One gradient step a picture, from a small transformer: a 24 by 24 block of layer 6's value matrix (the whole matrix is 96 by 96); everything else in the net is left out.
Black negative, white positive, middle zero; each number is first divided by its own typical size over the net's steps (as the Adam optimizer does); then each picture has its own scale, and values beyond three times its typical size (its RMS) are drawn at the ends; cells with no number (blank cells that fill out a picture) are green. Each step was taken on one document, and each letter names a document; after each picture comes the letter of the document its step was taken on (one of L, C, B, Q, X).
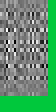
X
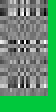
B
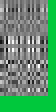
X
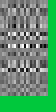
B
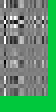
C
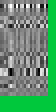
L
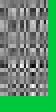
B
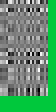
X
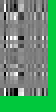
C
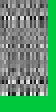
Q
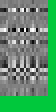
B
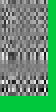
Q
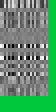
Q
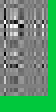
C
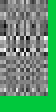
B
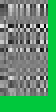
L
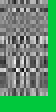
B
